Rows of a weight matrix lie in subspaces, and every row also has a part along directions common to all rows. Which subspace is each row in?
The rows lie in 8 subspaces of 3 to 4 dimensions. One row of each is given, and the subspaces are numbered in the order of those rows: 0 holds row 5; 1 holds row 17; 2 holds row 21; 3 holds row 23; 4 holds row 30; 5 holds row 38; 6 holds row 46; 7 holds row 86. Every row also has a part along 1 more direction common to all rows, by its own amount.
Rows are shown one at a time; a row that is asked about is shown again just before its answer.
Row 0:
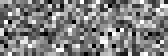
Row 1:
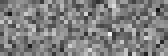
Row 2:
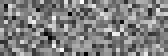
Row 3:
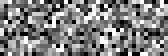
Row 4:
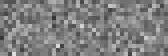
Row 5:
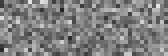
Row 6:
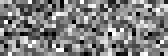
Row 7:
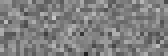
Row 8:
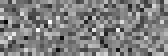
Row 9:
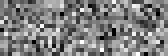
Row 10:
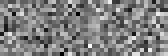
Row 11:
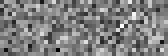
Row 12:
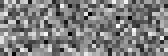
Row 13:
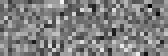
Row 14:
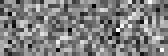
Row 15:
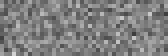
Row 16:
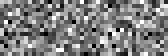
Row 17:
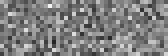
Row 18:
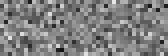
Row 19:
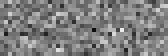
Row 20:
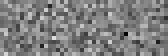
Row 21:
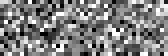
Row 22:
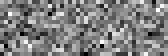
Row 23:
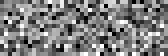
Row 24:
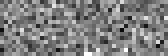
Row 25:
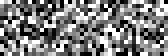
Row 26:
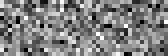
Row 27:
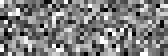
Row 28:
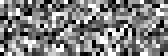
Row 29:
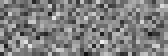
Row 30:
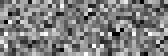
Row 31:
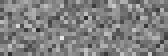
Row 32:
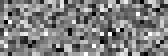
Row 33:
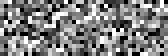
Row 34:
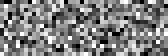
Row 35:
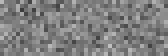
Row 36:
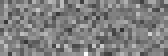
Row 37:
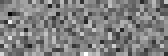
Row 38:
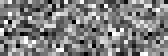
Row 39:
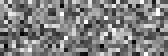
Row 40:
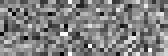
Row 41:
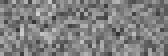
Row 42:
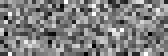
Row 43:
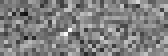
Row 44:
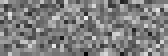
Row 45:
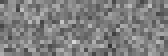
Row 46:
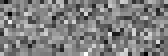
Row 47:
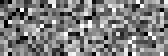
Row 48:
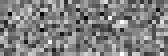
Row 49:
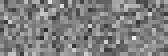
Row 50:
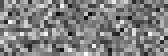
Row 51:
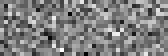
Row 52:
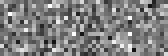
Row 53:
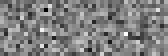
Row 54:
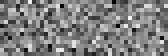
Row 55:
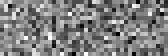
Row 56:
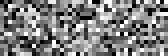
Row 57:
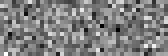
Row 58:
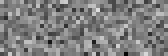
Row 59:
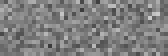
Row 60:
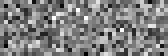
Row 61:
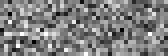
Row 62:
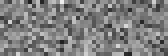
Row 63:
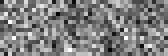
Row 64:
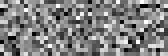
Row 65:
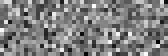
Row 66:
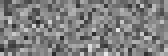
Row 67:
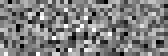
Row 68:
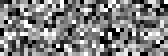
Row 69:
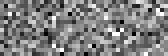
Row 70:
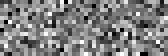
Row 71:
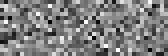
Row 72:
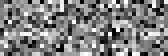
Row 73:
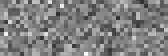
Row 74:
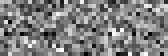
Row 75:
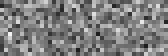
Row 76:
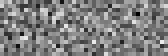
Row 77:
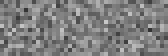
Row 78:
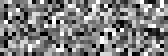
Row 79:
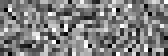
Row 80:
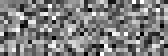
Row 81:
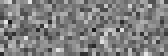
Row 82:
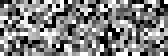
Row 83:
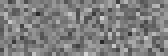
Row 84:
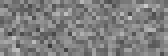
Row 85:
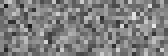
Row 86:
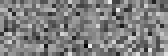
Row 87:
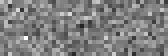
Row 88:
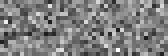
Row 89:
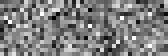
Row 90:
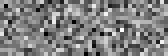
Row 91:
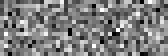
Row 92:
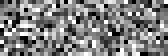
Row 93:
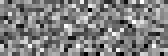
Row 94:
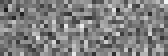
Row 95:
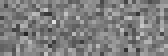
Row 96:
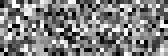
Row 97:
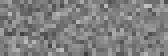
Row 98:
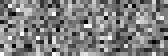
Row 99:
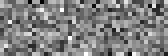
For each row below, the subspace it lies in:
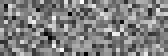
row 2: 7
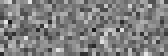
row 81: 6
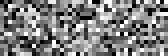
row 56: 7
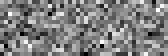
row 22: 1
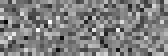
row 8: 6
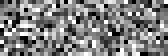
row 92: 5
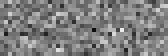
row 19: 3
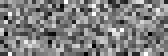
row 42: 0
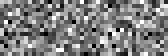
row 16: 1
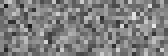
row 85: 2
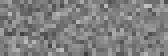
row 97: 5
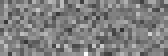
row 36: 6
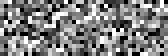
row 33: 5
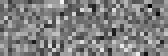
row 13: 1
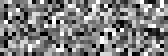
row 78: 5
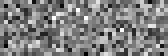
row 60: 5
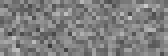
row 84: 5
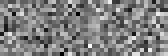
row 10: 7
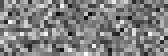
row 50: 4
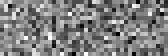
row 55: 7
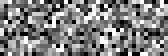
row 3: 5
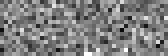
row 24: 2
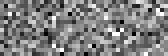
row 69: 7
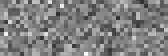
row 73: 4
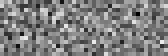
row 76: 0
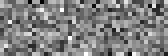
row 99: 0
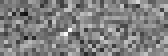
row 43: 7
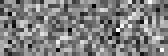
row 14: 2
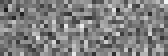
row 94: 7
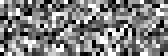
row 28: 0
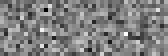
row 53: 3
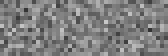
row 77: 5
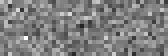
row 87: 7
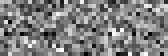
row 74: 5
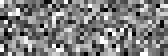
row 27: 0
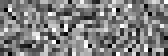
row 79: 7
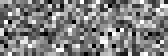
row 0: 1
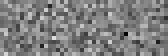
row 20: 3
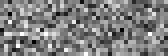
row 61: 5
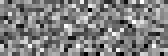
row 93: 3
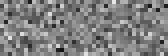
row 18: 4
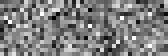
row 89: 4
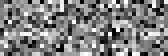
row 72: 0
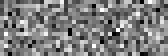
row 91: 2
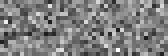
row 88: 6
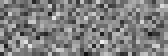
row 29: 1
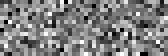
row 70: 3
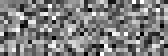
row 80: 3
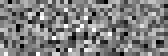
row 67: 3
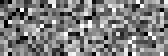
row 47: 7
